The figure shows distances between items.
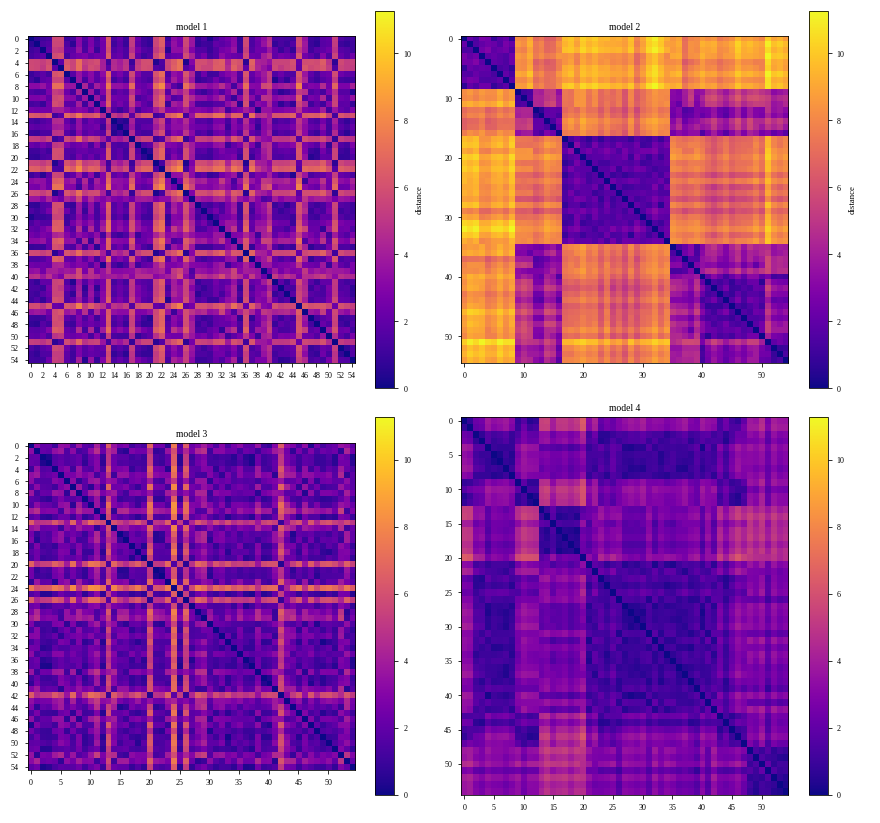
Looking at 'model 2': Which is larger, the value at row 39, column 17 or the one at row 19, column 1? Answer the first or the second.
the second
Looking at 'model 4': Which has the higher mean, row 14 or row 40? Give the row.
14
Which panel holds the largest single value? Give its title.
model 2
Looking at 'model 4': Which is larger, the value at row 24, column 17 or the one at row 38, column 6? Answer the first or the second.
the first
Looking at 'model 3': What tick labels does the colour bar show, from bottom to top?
0, 2, 4, 6, 8, 10
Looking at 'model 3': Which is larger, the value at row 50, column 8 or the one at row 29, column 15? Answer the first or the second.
the second
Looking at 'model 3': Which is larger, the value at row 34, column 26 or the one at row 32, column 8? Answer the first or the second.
the first
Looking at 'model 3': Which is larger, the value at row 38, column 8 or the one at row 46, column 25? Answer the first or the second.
the second
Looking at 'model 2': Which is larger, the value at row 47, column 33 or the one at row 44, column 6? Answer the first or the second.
the second
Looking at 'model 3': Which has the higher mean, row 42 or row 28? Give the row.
42
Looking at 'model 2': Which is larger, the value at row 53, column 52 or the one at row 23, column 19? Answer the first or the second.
the second
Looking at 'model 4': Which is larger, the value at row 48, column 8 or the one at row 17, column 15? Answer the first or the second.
the first
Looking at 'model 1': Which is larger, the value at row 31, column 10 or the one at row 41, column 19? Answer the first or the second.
the first
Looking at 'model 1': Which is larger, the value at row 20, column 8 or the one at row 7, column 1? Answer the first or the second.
the first
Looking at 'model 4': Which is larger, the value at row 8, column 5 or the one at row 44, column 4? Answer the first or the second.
the second
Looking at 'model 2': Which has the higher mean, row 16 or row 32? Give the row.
32
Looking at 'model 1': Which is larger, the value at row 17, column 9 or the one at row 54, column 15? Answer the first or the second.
the first
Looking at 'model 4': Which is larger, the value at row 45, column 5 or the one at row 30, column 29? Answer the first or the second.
the first
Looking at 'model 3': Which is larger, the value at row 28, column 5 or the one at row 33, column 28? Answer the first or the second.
the second
